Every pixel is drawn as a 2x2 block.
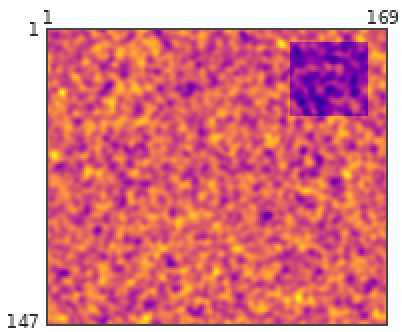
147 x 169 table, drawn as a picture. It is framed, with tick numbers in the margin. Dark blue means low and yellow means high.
The top right is the ninth with the lowest average. In the top right lies a patch that is lower than the rest. The halves do not mirror each other. The texture is blotchy. There are no regular stripes.
